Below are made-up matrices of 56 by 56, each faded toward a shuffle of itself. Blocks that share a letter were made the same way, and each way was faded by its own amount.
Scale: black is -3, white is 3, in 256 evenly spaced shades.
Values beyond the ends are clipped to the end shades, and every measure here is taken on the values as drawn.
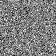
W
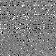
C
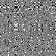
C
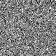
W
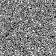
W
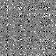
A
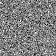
W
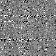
A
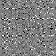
C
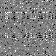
C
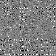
A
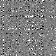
A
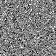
W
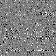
C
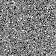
W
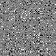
C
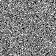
W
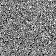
W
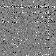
A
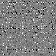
C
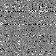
A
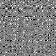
C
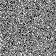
W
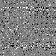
C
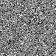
W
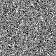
W
